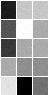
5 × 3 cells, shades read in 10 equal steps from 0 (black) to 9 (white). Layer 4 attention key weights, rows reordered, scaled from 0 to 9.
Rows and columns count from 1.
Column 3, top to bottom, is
7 6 6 5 4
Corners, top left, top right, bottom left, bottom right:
1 7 8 4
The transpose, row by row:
1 3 2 6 8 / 7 9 6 5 0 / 7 6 6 5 4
